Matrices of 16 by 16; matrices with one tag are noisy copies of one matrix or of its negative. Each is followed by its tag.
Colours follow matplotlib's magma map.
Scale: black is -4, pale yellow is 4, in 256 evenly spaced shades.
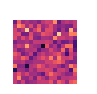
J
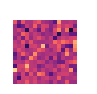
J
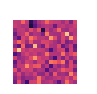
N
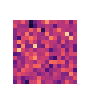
N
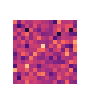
J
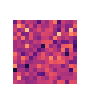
J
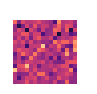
J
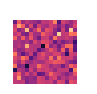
J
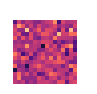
J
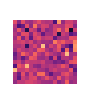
J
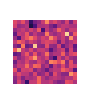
N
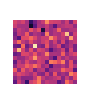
N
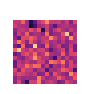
N
